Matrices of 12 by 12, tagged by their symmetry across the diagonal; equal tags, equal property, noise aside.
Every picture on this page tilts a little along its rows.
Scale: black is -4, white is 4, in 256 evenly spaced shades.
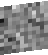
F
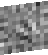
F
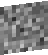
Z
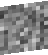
Z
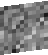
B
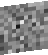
F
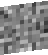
F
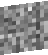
Z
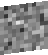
Z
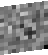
B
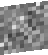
B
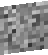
Z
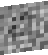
B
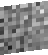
F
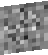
F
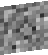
B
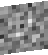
B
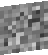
F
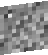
B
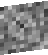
B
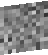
F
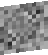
B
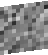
F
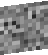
Z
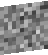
Z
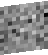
Z
